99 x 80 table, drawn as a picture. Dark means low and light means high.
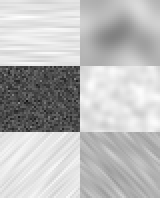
The table splits into 3 rows of 2 panels. Panel 1,1: very high, streaked across, faint in contrast. Panel 1,2: high, smooth. Panel 2,1: low, fine-grained. Panel 2,2: very high, blotchy, faint in contrast. Panel 3,1: very high, slanting up to the right, faint in contrast. Panel 3,2: high, slanting down to the right, faint in contrast.
